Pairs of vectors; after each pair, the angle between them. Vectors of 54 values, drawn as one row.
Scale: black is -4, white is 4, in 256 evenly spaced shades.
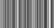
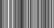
orthogonal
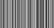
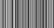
partly aligned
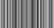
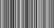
orthogonal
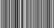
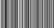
partly aligned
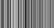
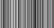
partly aligned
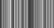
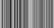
nearly opposite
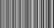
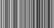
orthogonal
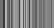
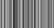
orthogonal
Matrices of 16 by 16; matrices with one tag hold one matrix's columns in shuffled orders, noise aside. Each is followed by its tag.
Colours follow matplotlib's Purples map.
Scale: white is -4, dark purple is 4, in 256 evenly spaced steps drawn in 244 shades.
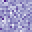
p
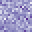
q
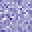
q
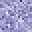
p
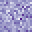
q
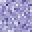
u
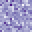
u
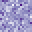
u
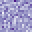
p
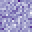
p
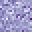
q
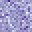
p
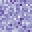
u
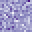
p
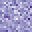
q
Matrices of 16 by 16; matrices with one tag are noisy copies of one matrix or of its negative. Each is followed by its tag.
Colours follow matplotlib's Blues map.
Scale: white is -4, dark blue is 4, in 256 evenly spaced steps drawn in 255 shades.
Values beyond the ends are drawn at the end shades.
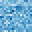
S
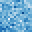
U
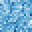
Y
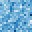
Y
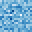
S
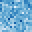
U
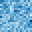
Y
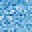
S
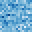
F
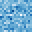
S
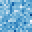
Y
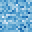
F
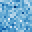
U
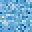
F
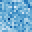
U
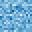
S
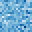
F
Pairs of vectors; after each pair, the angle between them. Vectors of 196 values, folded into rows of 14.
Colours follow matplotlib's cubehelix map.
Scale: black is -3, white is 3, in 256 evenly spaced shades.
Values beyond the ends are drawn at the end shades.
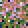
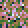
partly aligned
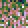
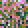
nearly opposite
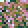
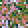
partly opposed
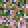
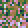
nearly parallel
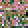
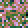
nearly parallel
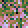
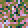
partly aligned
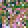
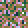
partly aligned
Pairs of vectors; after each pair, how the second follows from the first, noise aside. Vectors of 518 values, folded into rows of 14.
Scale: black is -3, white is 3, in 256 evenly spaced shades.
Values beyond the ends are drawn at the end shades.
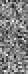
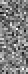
wrapped around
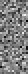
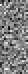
wrapped around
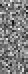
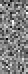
negated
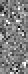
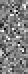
wrapped around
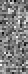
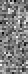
copied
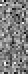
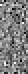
copied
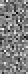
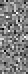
negated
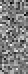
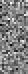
negated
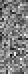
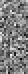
negated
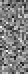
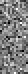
wrapped around
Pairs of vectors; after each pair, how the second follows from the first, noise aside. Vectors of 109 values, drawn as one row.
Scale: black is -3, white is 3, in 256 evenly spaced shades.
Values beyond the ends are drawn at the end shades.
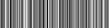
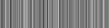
shrunk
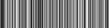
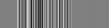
partly zeroed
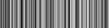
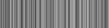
shrunk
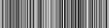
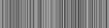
shrunk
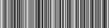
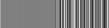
partly zeroed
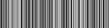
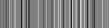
partly zeroed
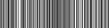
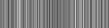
shrunk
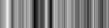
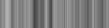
shrunk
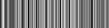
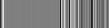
partly zeroed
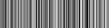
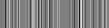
partly zeroed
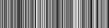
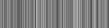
shrunk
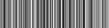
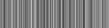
shrunk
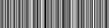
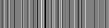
partly zeroed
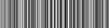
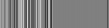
partly zeroed
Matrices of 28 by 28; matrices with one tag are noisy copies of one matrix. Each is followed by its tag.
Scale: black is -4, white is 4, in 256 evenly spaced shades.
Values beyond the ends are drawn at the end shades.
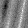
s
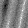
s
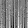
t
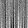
t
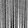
t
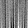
t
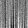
t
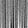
t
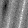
s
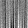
t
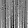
t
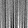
t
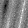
s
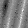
s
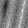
s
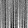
t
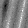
s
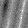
s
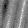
s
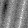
s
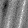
s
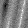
s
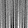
t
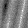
s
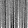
t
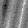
s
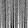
t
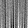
t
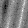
s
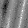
s
